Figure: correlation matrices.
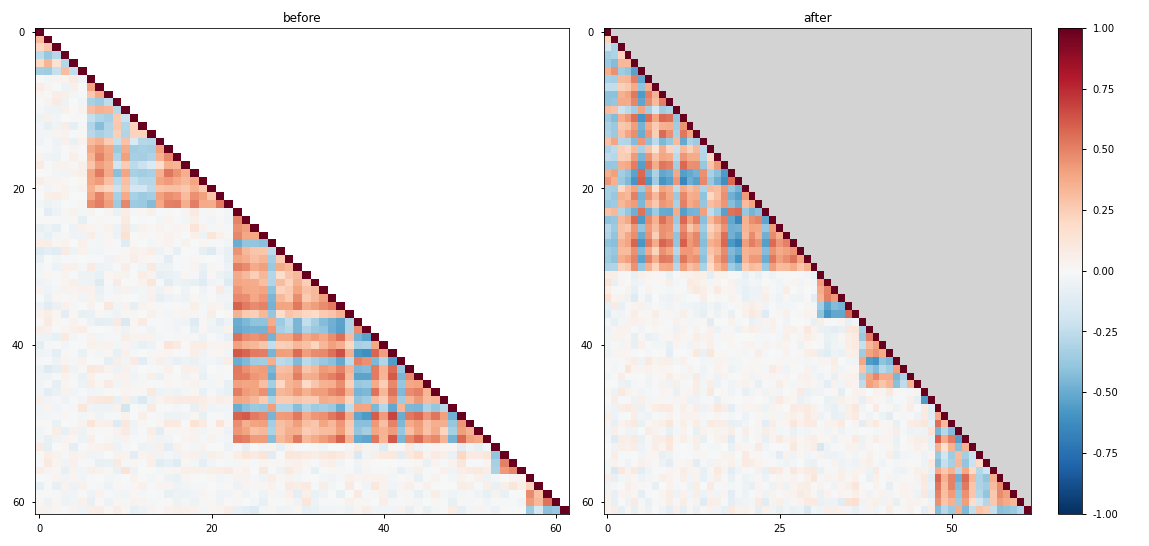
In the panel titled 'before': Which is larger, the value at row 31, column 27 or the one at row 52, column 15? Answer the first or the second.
the second
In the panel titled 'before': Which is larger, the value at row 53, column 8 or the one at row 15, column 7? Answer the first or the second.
the second
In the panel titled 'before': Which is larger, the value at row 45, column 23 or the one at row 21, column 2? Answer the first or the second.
the first
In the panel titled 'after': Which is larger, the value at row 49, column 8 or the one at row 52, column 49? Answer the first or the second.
the second
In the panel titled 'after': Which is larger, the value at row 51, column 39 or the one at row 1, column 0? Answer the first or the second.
the second
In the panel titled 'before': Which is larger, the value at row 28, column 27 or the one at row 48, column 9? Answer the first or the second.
the second
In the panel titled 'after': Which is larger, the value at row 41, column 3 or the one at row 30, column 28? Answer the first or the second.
the second
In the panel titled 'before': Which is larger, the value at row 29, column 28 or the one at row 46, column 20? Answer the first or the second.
the first
